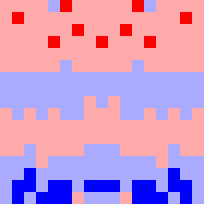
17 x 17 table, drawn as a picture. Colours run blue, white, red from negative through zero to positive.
The field climbs toward the top. On average the colour sits 50% of the way up the scale. The left and right halves mirror each other. No single row or column stands out from its neighbours. Stripes running across repeat 2 times from top to bottom.
